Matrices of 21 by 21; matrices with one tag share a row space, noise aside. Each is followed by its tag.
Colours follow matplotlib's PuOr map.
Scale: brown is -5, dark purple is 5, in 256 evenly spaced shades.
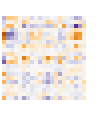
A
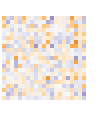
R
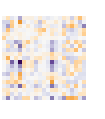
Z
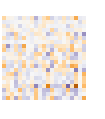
R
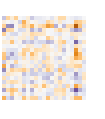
A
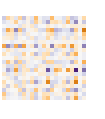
R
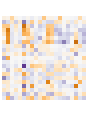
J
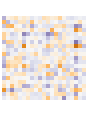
A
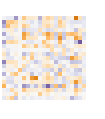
A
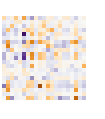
J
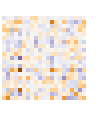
Z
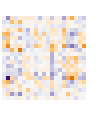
Z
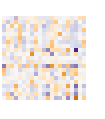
R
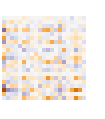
A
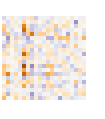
J
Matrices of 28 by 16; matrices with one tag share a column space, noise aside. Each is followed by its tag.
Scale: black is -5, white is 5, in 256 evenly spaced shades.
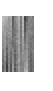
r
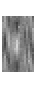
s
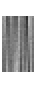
r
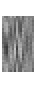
s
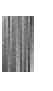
r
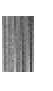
r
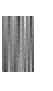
r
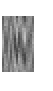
s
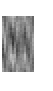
s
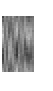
s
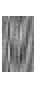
s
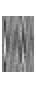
s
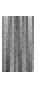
r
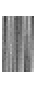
r
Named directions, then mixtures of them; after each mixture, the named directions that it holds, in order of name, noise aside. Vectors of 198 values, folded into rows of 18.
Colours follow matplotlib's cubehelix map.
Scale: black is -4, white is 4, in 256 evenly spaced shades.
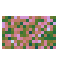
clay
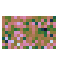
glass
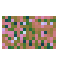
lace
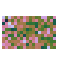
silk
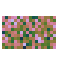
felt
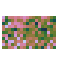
glass, silk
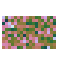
silk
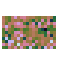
glass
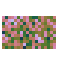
felt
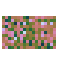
lace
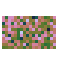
clay, felt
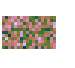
felt, glass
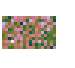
clay, lace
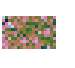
silk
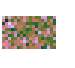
silk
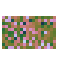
lace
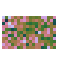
silk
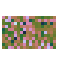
lace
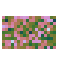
clay, silk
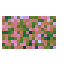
clay, felt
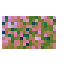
felt, silk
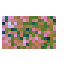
felt, silk
